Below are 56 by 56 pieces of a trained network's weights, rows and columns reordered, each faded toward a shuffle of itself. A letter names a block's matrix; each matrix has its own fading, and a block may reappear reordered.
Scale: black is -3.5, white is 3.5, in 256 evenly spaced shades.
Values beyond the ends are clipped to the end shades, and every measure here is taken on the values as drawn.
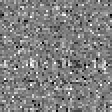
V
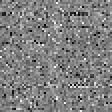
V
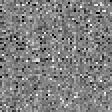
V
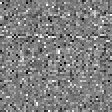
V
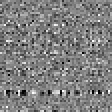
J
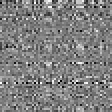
J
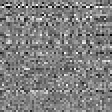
J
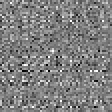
J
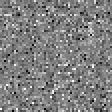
V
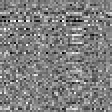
J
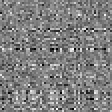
J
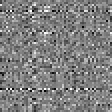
J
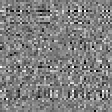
J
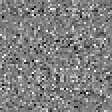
V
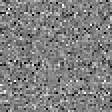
V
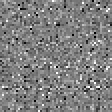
V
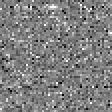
V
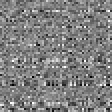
J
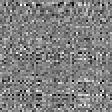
J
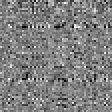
J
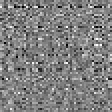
J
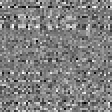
J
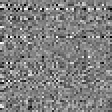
J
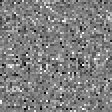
V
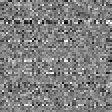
J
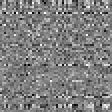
J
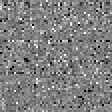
V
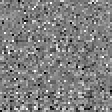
V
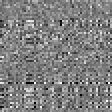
J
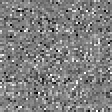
V
